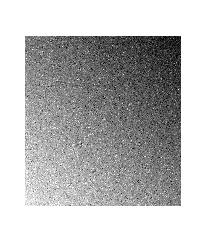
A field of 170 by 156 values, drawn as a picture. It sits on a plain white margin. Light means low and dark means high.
Overall the values sit about 50% of the way up the scale. Neither half mirrors the other. The bottom left is the ninth with the lowest average. The ninth with the highest average is the top right. There is an overall slope up to the top right.
